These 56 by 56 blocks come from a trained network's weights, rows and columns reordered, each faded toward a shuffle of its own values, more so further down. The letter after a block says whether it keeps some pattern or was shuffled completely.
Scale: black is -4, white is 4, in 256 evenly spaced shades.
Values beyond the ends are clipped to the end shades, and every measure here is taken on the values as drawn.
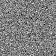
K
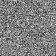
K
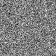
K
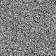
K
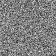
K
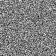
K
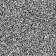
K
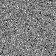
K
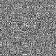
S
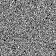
K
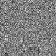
S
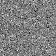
K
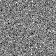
K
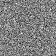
K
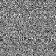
S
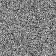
K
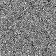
K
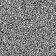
K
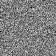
S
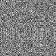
S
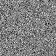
K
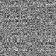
S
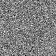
K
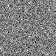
K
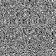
S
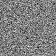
K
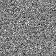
K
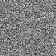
S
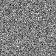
K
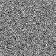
S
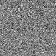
S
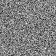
K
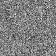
S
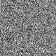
S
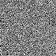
S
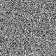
S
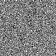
K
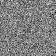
S
